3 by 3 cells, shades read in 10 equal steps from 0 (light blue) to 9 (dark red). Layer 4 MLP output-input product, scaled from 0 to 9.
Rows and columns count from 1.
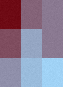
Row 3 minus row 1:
-6 -4 -4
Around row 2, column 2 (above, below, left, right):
5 1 6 4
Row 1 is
9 5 4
